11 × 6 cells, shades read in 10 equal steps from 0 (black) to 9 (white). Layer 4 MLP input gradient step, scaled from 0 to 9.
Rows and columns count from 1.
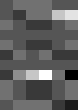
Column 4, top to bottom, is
4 4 2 3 2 4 3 9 2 2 4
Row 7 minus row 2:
0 1 -1 -1 -4 -5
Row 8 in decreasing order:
9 7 5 4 2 0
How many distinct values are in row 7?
1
